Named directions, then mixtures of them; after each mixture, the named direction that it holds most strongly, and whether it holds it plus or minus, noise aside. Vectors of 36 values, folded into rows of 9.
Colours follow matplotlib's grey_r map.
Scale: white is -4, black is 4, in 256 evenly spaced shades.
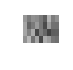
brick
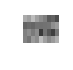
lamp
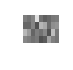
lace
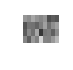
lamp, plus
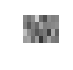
lace, plus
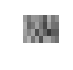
brick, plus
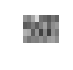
lace, plus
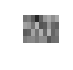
lace, minus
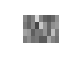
lace, plus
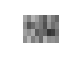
brick, plus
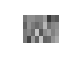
brick, minus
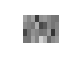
lace, minus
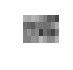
lamp, plus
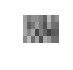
brick, plus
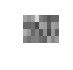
lace, plus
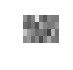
lace, plus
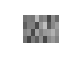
brick, minus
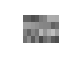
lamp, minus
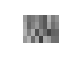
brick, plus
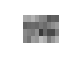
lamp, plus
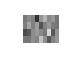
lace, minus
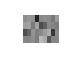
lace, minus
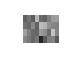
lace, plus
